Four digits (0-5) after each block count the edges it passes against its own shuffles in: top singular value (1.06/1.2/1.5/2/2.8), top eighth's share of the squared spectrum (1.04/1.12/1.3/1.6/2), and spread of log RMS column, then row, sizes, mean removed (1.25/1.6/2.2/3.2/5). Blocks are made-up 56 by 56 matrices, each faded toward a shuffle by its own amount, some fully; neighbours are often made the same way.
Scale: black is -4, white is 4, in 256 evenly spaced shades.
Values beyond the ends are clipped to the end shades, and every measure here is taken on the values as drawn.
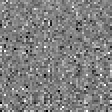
3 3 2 1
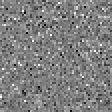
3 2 0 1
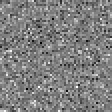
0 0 0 0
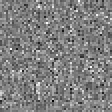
3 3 1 1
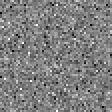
1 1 0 0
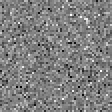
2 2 0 0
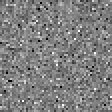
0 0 0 0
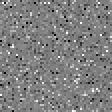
0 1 0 0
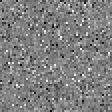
0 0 0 0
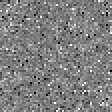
1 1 0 0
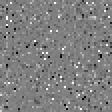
2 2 0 0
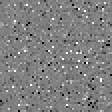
2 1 0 0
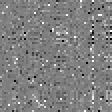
4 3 1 0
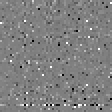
3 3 0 1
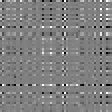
5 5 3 4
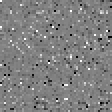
2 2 1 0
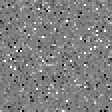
1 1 0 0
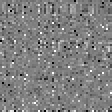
3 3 1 1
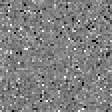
0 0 0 0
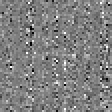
1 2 3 0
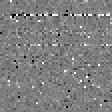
4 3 0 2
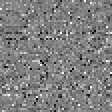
3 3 1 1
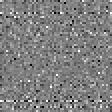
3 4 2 2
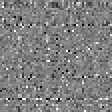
3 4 1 2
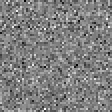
1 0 0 1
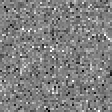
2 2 0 0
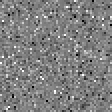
1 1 0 0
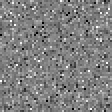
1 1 0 0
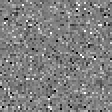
2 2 0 0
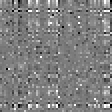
5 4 3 2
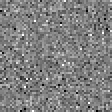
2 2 0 1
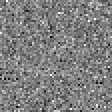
0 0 0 0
